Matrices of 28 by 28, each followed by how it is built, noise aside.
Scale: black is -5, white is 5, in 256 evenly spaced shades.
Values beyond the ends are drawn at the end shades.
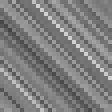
Toeplitz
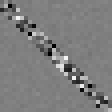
banded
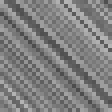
Toeplitz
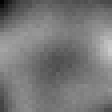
smooth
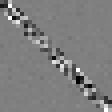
banded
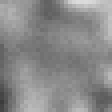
smooth
